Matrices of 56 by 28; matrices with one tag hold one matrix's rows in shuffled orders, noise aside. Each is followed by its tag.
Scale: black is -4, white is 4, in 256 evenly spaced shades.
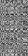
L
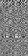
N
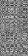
L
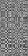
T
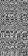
L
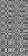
T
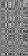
T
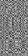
N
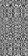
N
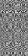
N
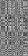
T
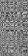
L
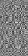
N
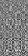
N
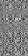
N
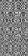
N
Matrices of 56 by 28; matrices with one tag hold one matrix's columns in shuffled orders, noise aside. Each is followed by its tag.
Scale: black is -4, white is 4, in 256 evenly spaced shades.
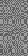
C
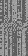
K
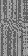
K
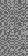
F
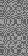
C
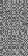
F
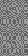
C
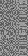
F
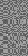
C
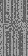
K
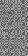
F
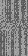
K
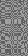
C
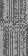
K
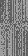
K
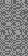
F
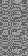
F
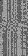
K
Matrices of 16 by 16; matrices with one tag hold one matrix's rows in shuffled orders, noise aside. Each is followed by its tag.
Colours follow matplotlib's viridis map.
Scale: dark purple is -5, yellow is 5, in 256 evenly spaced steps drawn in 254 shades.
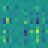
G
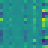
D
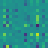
G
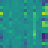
D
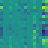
D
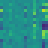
D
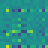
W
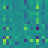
G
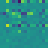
W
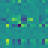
W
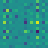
G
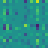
G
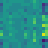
D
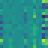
D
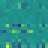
W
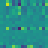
W
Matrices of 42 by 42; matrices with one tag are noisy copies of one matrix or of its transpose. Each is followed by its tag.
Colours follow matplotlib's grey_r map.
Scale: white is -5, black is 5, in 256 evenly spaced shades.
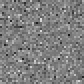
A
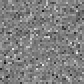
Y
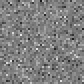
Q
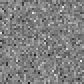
Q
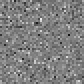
A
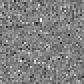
A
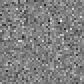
A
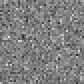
A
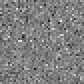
A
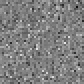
Y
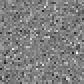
Y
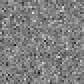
Q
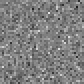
Y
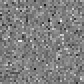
A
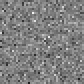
Q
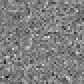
Y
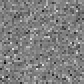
Y
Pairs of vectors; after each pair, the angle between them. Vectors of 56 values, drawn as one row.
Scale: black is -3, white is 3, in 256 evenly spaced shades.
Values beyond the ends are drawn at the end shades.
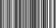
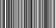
orthogonal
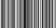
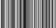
nearly parallel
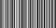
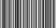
nearly opposite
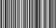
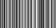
partly opposed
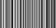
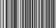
partly aligned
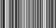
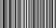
partly aligned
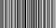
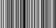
orthogonal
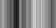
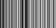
orthogonal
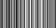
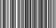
nearly opposite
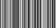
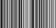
partly opposed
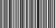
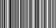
partly aligned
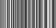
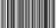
partly aligned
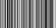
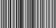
partly opposed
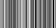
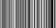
partly opposed
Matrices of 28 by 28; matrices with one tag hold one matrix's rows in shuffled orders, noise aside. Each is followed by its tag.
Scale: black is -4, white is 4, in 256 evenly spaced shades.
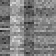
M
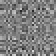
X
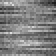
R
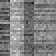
M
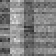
M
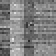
M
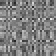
X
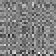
X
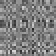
X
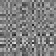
X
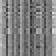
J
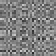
X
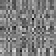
X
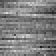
R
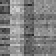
M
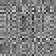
X
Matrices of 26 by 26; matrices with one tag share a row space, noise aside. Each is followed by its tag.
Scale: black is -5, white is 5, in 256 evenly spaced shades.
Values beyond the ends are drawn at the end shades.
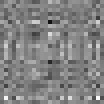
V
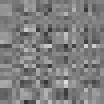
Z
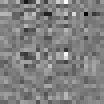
Z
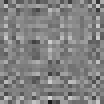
V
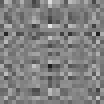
V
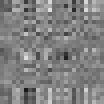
Z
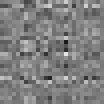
Z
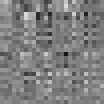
Z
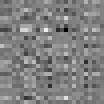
Z
